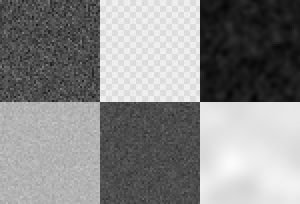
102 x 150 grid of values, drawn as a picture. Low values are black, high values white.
The table splits into 2 rows of 3 panels. Panel 1,1: low, fine-grained. Panel 1,2: very high, checkered, faint in contrast. Panel 1,3: very low, blotchy, faint in contrast. Panel 2,1: high, fine-grained, faint in contrast. Panel 2,2: low, fine-grained, faint in contrast. Panel 2,3: very high, smooth, faint in contrast.
